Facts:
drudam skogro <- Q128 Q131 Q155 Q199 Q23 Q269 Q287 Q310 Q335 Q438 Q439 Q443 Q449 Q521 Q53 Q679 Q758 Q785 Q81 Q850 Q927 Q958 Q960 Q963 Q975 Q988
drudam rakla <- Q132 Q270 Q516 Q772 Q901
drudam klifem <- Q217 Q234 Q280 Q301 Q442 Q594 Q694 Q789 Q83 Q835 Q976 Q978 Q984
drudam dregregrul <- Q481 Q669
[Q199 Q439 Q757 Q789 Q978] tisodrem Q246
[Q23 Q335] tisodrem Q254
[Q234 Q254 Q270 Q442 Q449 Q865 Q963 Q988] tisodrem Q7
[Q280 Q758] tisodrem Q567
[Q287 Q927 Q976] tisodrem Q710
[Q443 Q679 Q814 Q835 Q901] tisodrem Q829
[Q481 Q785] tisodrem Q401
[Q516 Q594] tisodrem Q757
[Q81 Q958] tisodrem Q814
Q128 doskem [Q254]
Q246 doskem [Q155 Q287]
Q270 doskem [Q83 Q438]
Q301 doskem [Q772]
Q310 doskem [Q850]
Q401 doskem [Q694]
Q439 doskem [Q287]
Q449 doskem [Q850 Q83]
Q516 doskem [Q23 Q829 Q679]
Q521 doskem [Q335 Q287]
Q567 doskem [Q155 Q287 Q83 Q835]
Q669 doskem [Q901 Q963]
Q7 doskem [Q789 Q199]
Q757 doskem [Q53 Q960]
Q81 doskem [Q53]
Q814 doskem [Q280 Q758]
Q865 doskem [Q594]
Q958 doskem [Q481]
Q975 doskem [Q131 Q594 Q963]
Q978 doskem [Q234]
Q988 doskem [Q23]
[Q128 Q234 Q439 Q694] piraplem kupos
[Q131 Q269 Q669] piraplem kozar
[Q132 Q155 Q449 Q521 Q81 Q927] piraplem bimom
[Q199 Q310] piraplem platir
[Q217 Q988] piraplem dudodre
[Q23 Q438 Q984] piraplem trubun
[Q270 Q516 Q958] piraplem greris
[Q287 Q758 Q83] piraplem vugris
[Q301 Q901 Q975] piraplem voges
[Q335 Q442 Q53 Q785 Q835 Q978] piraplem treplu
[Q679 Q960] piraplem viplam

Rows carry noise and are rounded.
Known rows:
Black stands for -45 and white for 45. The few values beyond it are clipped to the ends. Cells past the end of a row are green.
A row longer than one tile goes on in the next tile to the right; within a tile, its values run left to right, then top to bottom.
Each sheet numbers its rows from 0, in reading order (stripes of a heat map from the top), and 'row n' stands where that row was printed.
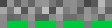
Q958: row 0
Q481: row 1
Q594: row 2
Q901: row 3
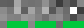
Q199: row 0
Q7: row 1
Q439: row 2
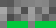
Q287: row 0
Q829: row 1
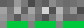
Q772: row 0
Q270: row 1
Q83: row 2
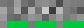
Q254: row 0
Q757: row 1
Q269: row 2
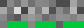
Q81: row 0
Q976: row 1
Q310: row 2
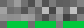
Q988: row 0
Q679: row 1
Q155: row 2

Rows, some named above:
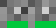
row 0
Q53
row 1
Q132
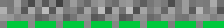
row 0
Q217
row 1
Q958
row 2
Q963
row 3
Q481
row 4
Q481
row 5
Q758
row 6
Q865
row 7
Q217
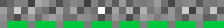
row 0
Q132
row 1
Q669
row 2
Q443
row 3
Q128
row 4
Q516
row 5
Q217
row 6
Q53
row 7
Q927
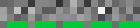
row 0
Q835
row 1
Q131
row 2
Q975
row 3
Q960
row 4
Q23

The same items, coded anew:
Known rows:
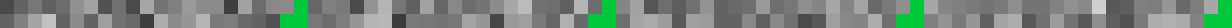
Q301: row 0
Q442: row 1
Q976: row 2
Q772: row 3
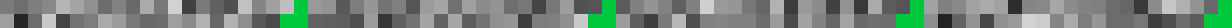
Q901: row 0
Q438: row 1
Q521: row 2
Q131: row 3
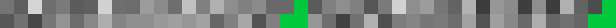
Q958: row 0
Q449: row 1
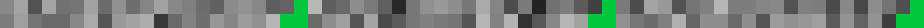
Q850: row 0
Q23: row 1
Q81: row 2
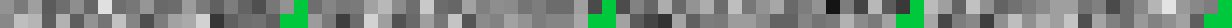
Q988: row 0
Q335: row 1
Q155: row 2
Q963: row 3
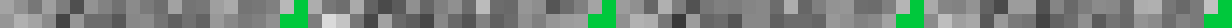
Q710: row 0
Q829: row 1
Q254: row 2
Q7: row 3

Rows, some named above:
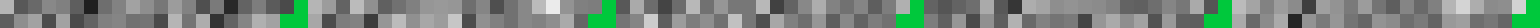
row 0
Q23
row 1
Q963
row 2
Q217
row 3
Q758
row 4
Q865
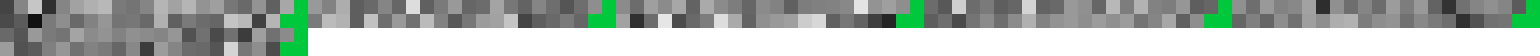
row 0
Q270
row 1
Q988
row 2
Q975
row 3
Q958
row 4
Q269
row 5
Q132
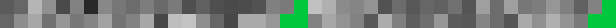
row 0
Q679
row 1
Q481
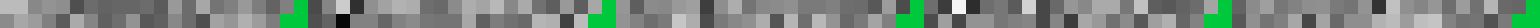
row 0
Q481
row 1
Q270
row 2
Q53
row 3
Q516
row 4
Q310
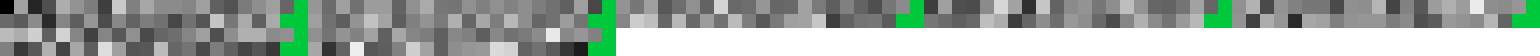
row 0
Q83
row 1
Q785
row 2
Q988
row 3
Q835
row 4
Q594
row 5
Q669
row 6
Q975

